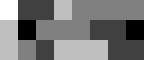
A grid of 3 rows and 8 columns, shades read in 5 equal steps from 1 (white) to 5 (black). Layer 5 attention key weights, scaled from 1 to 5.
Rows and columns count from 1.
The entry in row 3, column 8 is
4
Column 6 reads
3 4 2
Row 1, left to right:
1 4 4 2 3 3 3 3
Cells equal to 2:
6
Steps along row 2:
up down same same up same up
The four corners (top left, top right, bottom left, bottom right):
1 3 2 4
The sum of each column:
5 12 11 7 8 9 11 12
